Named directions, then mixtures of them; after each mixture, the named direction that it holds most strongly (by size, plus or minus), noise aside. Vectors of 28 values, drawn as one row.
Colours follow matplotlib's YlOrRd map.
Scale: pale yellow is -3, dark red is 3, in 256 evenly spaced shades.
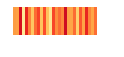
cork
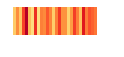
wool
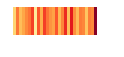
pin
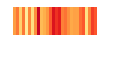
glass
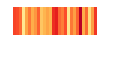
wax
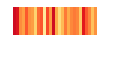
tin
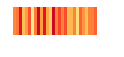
cork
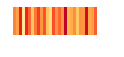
cork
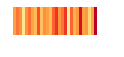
wax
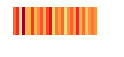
cork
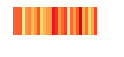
wax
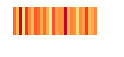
cork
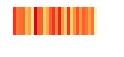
pin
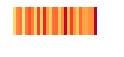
pin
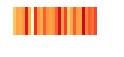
wool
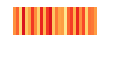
cork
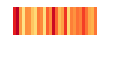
tin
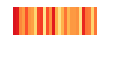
tin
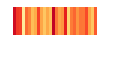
tin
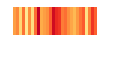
glass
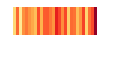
pin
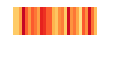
wax
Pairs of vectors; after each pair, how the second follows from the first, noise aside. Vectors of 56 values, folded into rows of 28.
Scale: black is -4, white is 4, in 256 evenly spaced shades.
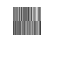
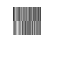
reversed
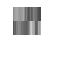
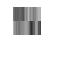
negated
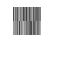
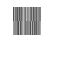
sign-scrambled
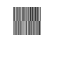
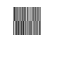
reversed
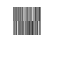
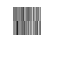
sign-scrambled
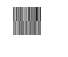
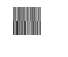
reversed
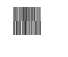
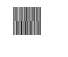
sign-scrambled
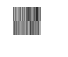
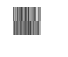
sign-scrambled
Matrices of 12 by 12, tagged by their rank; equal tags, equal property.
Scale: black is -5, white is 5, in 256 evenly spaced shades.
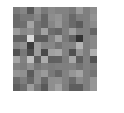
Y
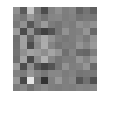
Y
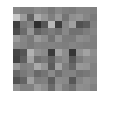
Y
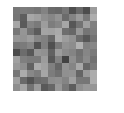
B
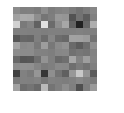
Y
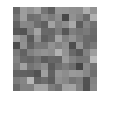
B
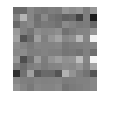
Y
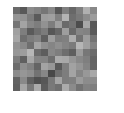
B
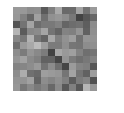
B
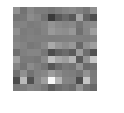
Y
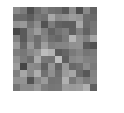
B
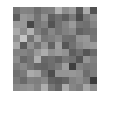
B
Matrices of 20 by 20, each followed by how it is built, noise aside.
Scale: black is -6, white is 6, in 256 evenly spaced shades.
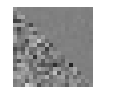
lower triangular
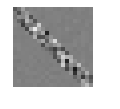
banded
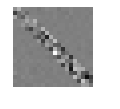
banded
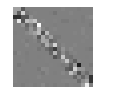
banded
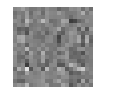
low rank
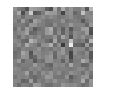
low rank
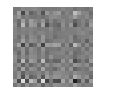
low rank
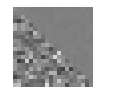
lower triangular
